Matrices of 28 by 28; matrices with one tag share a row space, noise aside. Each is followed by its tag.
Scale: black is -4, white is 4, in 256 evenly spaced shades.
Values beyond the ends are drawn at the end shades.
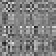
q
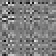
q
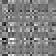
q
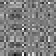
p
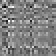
q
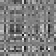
p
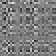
q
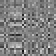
p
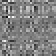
q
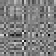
p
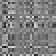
q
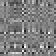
p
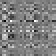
q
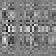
q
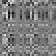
q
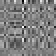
p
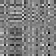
p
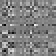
q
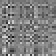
q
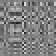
p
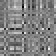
p
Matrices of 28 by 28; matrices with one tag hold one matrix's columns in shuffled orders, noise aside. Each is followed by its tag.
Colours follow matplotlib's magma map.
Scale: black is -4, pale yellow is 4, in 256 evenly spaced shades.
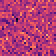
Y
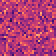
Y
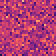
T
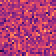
Y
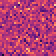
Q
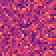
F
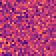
Q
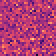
Q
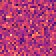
F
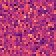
F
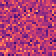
Q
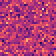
Q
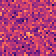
Y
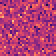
F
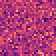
Y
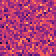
Q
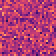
Y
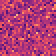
F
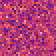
F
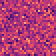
Q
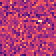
T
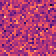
F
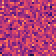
T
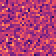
Q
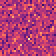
F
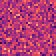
Q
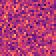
F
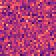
T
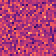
F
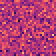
Y
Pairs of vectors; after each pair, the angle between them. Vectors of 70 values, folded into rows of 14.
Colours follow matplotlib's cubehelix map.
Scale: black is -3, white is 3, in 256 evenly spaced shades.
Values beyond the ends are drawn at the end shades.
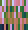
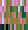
nearly parallel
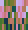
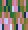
partly opposed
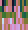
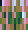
partly opposed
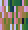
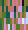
partly opposed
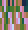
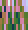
nearly opposite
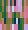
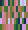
orthogonal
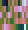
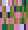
nearly opposite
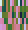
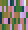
partly opposed
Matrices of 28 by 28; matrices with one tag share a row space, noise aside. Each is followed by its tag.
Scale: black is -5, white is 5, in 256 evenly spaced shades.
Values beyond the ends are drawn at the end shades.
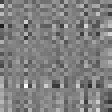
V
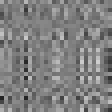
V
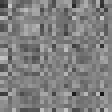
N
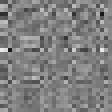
N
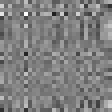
V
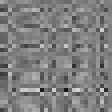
N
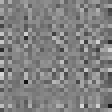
V
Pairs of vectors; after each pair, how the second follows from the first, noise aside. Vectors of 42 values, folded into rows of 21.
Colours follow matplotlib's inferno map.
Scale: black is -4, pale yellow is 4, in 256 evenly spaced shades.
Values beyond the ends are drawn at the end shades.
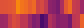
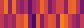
shuffled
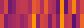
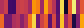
scaled up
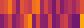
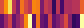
scaled up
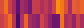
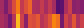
negated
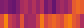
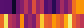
scaled up
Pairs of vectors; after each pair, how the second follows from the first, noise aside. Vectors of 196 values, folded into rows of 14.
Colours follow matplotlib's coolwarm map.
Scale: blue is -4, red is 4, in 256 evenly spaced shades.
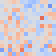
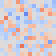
shuffled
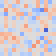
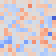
shuffled
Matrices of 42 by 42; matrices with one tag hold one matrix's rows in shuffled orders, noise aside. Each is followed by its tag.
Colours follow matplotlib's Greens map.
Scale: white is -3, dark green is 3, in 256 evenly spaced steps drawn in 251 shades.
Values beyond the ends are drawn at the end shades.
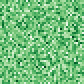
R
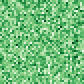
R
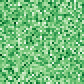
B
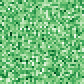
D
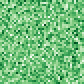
R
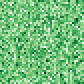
R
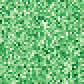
R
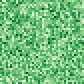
D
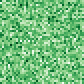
D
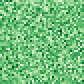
B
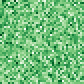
B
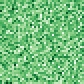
B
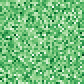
B
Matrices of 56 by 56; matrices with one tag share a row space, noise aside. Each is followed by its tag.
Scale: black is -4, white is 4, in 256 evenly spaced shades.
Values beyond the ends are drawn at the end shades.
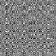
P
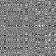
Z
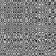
Z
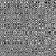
Z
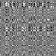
P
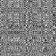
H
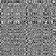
H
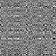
H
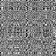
H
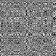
H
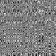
Z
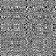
H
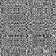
H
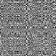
H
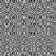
P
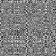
H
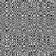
P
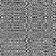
H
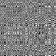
Z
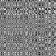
Z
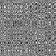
Z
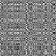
H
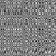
Z
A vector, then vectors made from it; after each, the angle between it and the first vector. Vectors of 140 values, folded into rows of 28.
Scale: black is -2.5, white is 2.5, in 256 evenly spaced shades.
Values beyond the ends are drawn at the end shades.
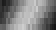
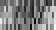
partly opposed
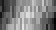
nearly parallel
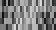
partly aligned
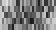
partly opposed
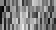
partly aligned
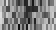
partly opposed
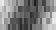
nearly opposite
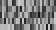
orthogonal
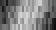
nearly parallel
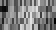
partly aligned
